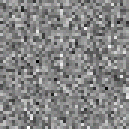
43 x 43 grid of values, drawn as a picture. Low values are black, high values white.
There is no overall slope. The grain is fine, like static. No seam splits the table. The values follow a bell shape. Overall the values sit about 50% of the way up the scale. The halves do not mirror each other.
